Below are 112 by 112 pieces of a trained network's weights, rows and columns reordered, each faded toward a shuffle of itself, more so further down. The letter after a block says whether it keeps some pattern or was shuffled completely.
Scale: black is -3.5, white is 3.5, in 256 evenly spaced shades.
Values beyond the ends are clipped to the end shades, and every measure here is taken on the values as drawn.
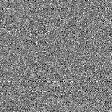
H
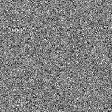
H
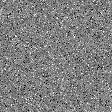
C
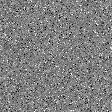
C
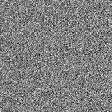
H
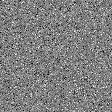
C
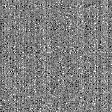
H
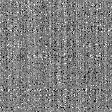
H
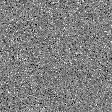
C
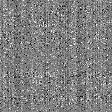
H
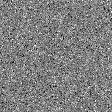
C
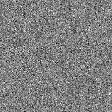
H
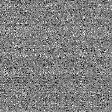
H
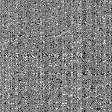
H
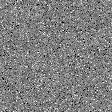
C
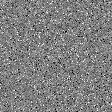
C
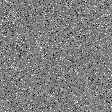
C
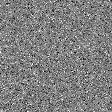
C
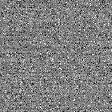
H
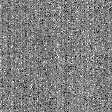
H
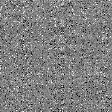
H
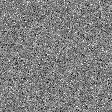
C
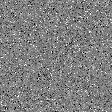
C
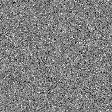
H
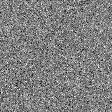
C
